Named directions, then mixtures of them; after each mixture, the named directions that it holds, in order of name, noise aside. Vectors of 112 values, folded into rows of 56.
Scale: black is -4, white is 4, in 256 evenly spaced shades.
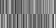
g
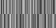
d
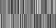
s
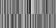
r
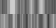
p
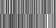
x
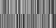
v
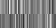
v, x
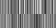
r, s, x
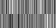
p, x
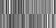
g, x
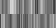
p, s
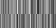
r, v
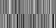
g, v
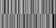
d, s, v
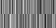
d, x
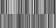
d, p, x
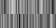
p, r, v
